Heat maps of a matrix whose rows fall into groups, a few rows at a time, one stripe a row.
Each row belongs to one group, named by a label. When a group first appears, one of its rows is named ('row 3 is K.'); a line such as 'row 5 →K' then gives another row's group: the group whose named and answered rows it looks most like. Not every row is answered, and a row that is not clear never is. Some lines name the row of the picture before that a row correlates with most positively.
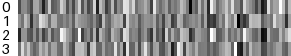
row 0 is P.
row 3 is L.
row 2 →P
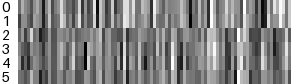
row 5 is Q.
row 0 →P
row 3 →Q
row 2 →Q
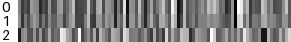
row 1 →Q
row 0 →Q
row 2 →P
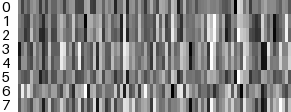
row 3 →P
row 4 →P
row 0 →Q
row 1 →Q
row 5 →Q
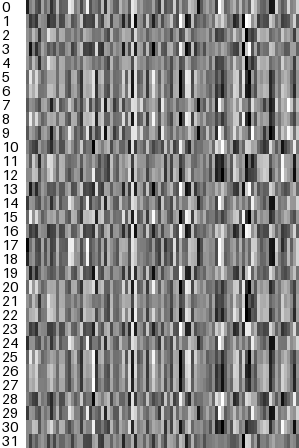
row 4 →L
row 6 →L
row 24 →P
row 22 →L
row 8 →L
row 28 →Q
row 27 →L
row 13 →Q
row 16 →Q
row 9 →P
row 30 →L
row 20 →L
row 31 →Q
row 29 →P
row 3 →Q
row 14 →P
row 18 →P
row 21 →L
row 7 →P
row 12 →L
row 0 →P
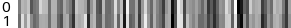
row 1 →L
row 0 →L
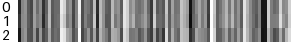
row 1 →P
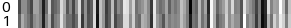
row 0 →P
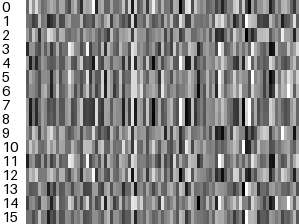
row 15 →Q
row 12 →L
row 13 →Q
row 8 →Q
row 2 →L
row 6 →P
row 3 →P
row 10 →L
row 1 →Q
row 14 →P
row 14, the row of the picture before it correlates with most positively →0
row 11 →P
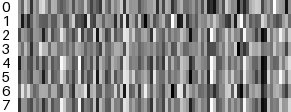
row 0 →L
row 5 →P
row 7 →P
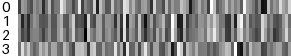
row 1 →Q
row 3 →L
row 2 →Q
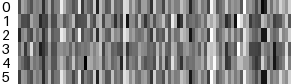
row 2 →P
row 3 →Q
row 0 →P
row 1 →Q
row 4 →Q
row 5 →P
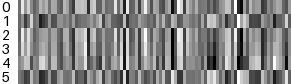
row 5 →Q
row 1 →Q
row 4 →L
